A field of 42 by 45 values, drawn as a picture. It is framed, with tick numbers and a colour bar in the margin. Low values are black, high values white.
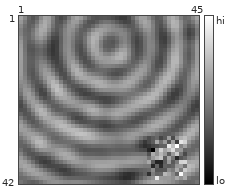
Slope: none. Histogram: bell-shaped. Rings: centred on the top middle. Roughest part: bottom right. Odd patch: rougher, in the bottom right. Odd rows or columns: none.
